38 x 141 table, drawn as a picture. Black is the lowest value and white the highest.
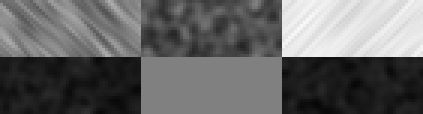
It is made of 2 by 3 panels. Panel 1,1: middling, slanting down to the right. Panel 1,2: low, blotchy. Panel 1,3: very high, slanting up to the right, faint in contrast. Panel 2,1: very low, blotchy, faint in contrast. Panel 2,2: middling, flat. Panel 2,3: very low, blotchy, faint in contrast.
